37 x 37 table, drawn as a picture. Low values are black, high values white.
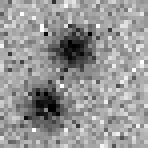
Dips: two. Average level on the scale: 60%. Odd rows or columns: none. Mirror symmetry: none. Ninth with the lowest average: centre.
